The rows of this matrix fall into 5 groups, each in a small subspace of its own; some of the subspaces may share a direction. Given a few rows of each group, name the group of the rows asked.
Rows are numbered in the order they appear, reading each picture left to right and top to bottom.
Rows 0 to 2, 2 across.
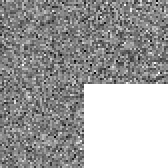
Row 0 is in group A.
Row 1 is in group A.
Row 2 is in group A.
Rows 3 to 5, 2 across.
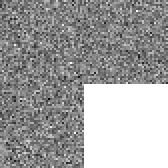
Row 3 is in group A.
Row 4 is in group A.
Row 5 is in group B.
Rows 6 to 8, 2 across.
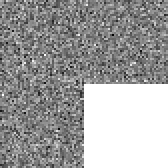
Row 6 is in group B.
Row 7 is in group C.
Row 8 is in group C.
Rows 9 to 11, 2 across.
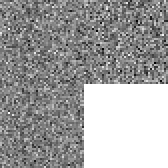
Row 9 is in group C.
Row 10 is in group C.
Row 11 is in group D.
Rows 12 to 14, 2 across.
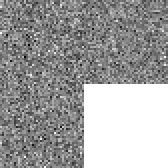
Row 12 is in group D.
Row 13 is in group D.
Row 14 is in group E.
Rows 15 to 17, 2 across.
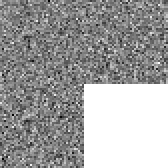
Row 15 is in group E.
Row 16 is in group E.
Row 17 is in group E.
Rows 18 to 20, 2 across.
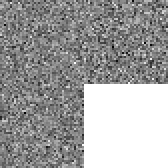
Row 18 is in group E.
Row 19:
E
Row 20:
C
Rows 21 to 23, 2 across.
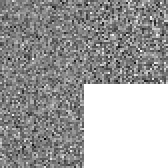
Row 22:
C
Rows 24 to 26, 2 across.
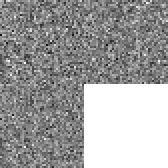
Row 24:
B
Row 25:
A
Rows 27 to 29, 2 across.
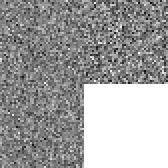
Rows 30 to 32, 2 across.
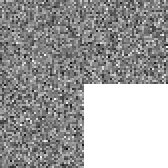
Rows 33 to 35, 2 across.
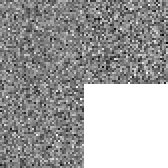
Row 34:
A
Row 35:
C
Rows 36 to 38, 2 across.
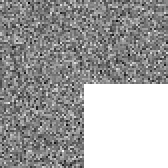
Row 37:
C
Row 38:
A
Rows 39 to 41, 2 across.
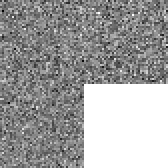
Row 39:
C
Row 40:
B
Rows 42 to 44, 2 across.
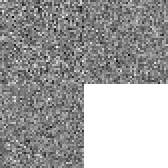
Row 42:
C
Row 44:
B
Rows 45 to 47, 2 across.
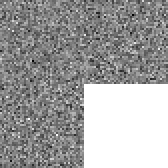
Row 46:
B
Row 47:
C
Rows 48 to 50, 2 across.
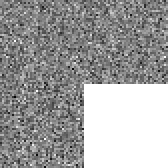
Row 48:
E
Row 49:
C
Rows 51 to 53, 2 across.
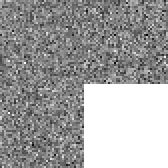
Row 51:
B
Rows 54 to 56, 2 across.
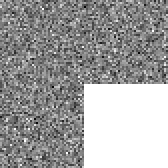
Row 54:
A
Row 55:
E
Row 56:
D
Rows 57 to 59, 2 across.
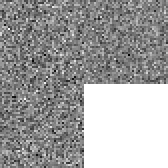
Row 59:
B
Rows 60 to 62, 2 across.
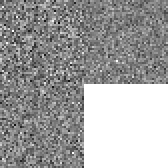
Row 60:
E
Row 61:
E
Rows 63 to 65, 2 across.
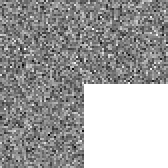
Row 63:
E
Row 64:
D
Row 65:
E
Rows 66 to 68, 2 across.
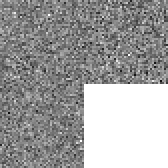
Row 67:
B
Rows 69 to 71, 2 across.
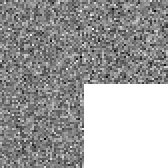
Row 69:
D
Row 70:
E
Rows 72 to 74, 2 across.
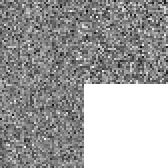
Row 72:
C
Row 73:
C
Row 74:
B
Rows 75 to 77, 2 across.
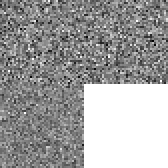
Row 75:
A
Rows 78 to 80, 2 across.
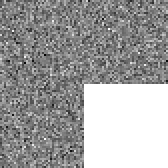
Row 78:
B
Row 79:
C
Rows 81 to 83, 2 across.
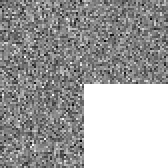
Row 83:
D
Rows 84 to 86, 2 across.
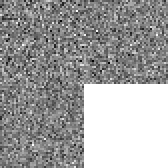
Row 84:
A
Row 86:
D
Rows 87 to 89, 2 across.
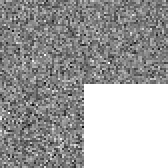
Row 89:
A
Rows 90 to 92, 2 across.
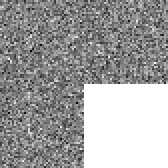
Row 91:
A
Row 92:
E
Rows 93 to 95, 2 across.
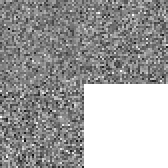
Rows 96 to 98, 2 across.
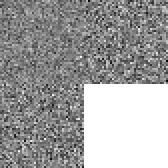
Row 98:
A
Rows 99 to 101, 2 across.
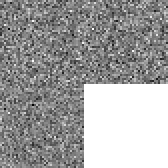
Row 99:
E
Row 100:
E
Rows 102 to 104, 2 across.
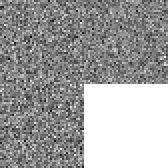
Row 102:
E
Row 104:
A
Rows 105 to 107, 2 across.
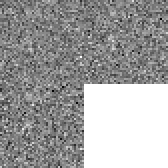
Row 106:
E
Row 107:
A
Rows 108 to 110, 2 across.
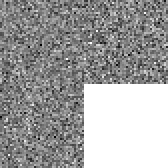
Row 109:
E
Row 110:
D
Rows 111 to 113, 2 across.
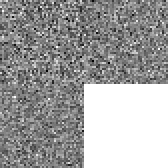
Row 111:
C
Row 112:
B
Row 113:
B
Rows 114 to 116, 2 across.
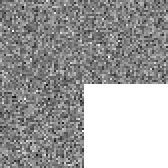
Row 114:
E
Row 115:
D
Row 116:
B
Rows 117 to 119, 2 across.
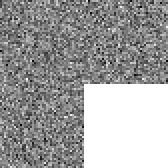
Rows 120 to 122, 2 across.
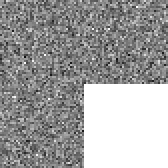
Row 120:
B
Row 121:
A
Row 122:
B
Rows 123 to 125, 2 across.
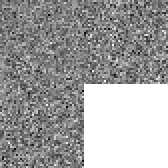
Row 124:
D
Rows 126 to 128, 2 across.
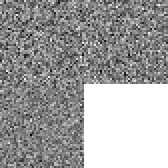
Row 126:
D
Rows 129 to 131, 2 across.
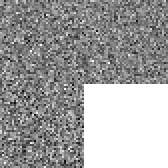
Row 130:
B
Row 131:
A
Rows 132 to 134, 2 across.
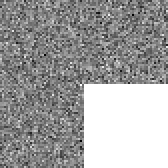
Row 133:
B
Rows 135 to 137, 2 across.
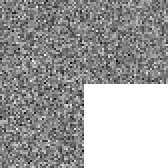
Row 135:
B
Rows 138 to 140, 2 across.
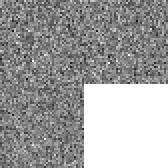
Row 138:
A
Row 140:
C
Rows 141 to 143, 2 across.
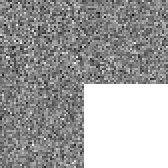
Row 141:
E
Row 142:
B
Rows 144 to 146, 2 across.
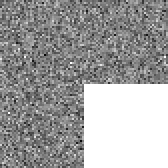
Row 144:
A
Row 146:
D
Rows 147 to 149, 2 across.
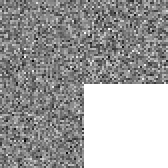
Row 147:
E
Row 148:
C
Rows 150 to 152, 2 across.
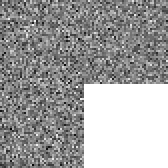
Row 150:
A
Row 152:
C
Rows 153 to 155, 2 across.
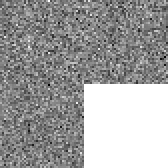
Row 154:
C
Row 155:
E
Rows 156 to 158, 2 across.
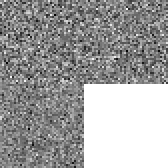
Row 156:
C
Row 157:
A
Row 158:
D
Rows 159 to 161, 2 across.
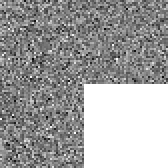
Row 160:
A
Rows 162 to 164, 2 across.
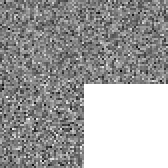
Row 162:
D
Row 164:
C
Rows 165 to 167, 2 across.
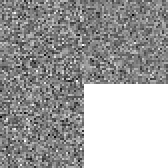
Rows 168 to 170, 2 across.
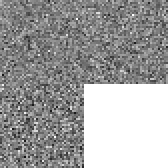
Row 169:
B
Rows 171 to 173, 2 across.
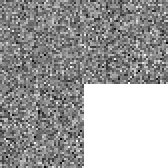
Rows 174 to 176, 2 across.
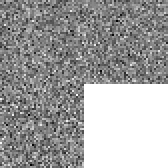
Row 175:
C
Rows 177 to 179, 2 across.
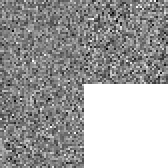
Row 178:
A
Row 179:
B
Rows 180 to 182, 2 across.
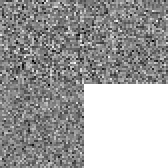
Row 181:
A
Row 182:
E
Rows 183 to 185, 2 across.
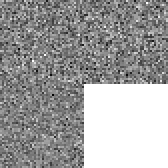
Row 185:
A
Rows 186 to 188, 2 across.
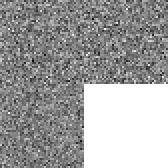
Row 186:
A
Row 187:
A
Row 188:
D
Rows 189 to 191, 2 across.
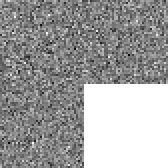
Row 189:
B
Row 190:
B
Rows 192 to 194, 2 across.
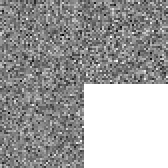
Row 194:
D
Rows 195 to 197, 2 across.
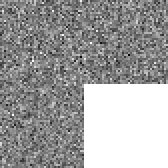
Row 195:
D
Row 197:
E
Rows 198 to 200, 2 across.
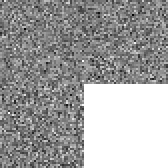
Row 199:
B
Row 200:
C
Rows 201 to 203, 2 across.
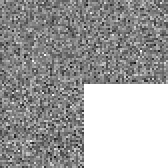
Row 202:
C
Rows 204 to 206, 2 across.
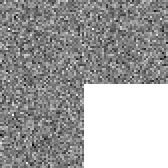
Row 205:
D
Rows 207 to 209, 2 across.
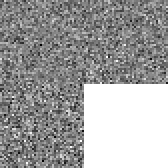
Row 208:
E
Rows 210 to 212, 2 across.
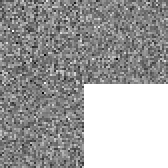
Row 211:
A
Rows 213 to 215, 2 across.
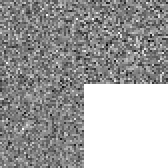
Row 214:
A
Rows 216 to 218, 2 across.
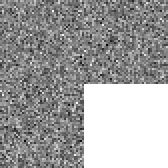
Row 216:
D
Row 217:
A
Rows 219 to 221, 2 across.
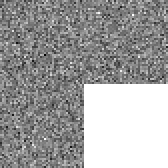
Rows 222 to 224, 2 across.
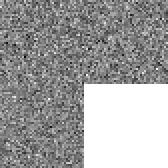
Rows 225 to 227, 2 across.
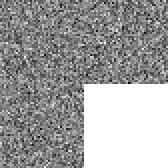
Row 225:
C
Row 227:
E
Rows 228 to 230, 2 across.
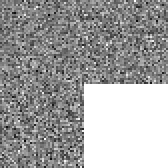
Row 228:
B
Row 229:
A
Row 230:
A
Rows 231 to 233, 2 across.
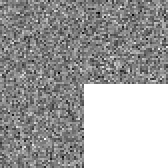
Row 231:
E
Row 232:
B
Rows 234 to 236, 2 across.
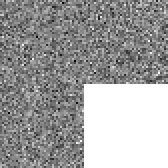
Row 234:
A
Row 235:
A
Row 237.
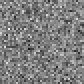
